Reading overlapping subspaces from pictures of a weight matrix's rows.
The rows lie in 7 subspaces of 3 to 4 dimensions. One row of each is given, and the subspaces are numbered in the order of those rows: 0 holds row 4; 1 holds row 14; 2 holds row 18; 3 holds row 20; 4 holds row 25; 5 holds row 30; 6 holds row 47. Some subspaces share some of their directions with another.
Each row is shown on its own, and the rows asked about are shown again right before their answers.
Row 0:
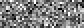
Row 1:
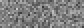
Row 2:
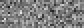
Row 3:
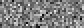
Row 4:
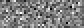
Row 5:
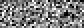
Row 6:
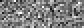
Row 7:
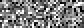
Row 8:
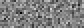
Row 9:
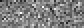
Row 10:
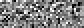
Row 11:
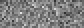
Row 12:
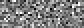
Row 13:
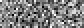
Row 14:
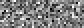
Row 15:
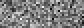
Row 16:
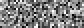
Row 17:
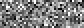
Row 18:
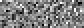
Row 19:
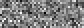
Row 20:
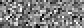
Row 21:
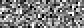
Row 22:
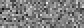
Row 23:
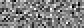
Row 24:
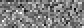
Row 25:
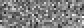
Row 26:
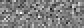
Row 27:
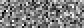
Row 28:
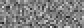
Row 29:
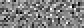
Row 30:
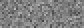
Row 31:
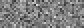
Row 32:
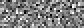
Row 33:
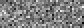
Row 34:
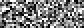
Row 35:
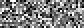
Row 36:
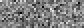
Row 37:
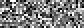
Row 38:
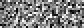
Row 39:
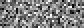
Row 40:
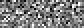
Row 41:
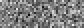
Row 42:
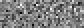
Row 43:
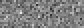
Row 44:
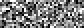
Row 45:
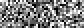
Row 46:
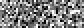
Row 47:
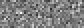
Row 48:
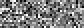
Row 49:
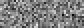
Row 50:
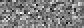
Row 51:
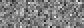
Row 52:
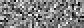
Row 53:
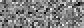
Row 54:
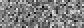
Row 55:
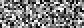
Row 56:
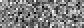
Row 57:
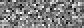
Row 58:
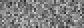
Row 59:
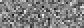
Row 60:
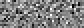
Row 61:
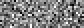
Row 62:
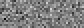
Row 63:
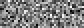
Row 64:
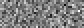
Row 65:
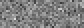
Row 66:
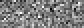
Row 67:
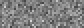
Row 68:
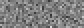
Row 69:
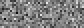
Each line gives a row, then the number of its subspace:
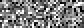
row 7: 2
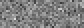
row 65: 6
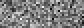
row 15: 4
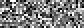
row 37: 6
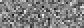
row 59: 4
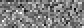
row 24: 2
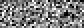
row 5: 1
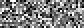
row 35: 6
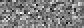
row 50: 3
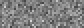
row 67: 5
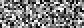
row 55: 3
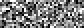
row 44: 2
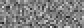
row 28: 0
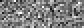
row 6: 5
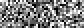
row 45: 1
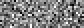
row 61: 4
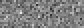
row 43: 3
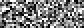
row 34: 2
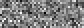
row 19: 2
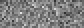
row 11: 1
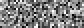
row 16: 4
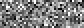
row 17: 6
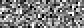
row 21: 3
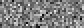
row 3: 3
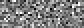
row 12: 2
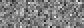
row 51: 2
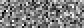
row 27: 1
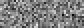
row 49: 4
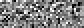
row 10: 3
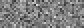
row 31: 2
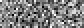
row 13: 4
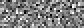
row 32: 4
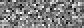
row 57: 3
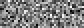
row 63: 4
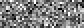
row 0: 6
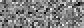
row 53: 2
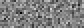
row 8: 6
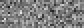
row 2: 0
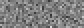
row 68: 0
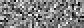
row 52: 4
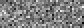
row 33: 4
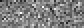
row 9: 1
